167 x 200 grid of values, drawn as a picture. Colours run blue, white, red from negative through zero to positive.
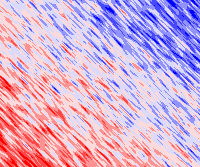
Mirror symmetry: none. Grain: diagonal, down to the right. Ninth with the highest average: bottom left. Ninth with the lowest average: top right. Odd rows or columns: none. Slope: up to the bottom left.
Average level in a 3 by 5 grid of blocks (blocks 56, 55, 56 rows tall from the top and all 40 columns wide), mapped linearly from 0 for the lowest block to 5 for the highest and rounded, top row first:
3 2 1 1 0 | 4 3 3 2 1 | 5 4 4 3 2
